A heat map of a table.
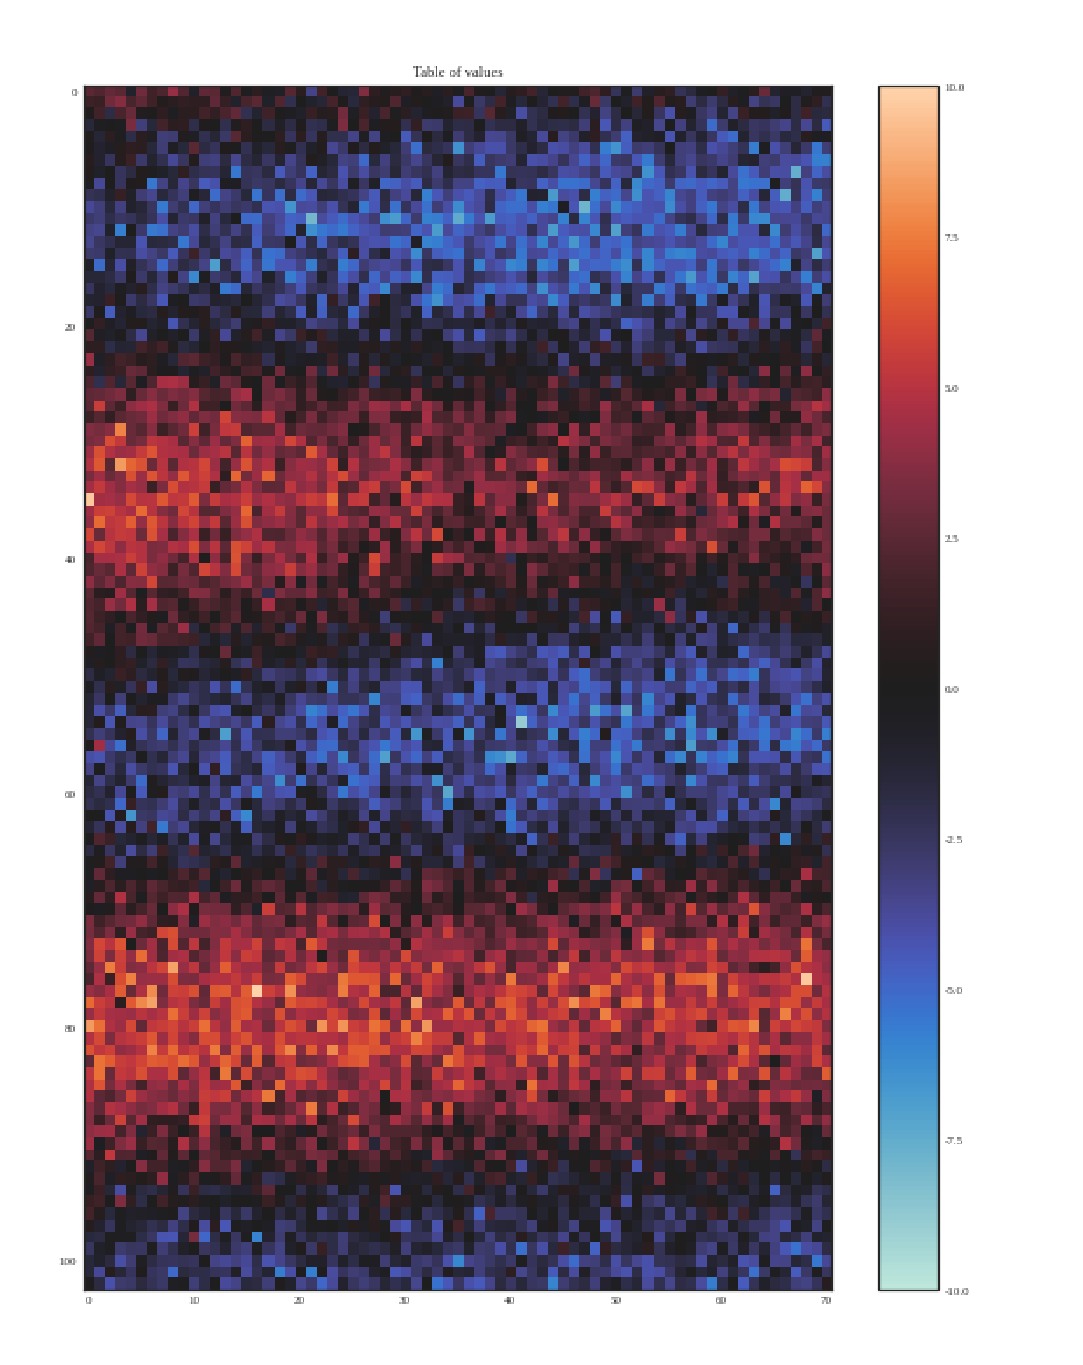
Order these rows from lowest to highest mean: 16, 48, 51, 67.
16, 51, 48, 67
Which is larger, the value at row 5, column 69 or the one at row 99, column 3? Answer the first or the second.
the second
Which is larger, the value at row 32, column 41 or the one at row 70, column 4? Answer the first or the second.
the first
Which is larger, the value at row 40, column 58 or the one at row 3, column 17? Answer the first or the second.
the first
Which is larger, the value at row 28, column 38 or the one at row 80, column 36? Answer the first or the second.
the second
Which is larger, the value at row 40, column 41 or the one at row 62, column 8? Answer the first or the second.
the first
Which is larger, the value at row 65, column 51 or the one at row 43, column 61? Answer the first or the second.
the second
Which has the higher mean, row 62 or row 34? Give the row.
34
